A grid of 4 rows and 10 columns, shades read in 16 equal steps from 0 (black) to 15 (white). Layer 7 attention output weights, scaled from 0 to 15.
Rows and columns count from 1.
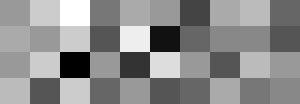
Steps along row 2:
down up down up down up up same down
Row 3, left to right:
9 12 0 9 3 13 9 5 11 9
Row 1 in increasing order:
4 6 7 9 9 10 10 11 12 15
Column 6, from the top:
9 1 13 5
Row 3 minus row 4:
-2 7 -12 3 -6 8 3 -5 4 1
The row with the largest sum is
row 1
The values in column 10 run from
5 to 9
